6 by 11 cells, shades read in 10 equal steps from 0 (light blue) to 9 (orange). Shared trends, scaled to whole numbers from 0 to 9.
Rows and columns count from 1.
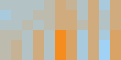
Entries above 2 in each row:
5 6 7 7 7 7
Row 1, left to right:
2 2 2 2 3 5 4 2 5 1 5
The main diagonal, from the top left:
2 2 3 5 2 9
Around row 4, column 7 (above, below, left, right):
5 6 9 1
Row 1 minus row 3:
0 0 -1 0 0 0 -1 -1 0 -1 0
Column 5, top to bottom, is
3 3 3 2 2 2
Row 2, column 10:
2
